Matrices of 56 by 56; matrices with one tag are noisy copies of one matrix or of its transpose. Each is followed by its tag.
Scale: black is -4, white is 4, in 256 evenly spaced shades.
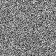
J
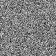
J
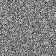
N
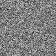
N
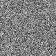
J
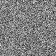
J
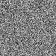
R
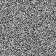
J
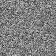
N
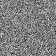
J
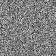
N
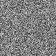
J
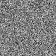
R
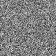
J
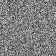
N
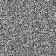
N
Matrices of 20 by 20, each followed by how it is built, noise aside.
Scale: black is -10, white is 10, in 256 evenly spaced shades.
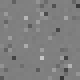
sparse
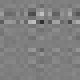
low rank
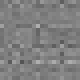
low rank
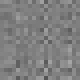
low rank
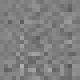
low rank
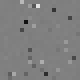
sparse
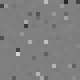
sparse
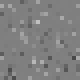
sparse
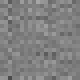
low rank
